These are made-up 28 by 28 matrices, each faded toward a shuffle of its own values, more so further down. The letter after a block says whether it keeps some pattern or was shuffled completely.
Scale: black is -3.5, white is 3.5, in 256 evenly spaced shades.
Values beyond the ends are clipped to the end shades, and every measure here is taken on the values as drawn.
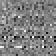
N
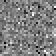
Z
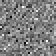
Z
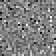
Z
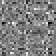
N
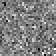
Z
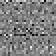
N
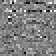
N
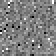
Z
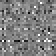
N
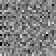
N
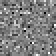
Z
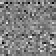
N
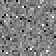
Z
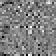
N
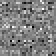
N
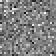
Z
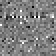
N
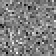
Z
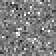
Z
